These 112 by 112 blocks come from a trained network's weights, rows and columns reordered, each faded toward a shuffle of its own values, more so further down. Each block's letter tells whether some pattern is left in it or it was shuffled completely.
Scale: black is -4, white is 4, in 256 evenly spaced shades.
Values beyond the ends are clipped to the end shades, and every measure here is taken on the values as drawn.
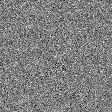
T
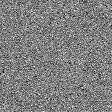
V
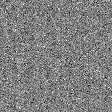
V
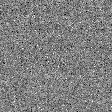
V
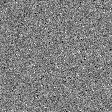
T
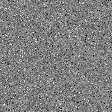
V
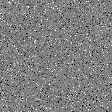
V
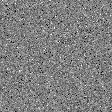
T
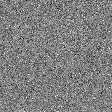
T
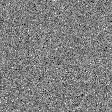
T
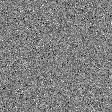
T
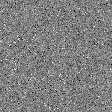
V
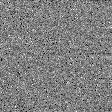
V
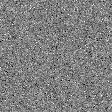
V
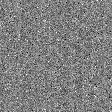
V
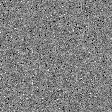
T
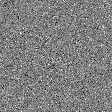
V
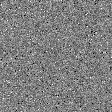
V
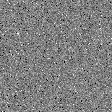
T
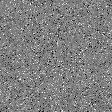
T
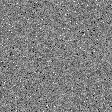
T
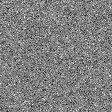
V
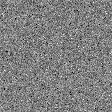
T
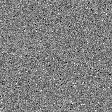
T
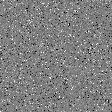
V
